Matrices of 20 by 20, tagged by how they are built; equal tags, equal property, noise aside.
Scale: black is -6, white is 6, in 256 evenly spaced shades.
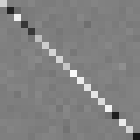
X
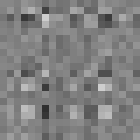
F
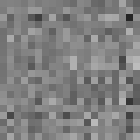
F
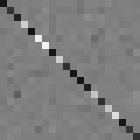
X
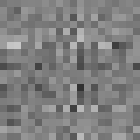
F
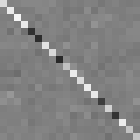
X
